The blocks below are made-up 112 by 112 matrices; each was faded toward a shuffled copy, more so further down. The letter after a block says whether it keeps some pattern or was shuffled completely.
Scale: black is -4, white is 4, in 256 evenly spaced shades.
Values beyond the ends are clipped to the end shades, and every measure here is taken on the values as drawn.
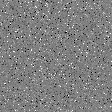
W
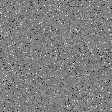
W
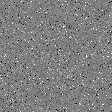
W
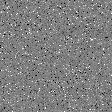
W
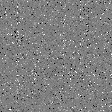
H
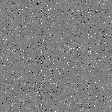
H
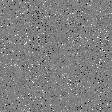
H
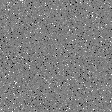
W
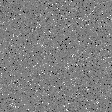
W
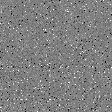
H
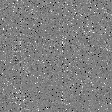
H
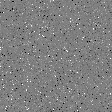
W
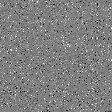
H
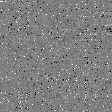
H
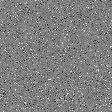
W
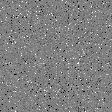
H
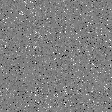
H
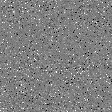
H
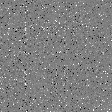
H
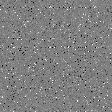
H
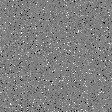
H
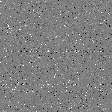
H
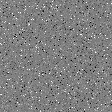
W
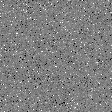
W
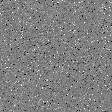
W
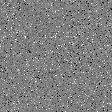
H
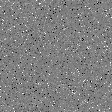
W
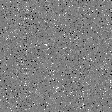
H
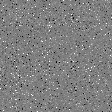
H
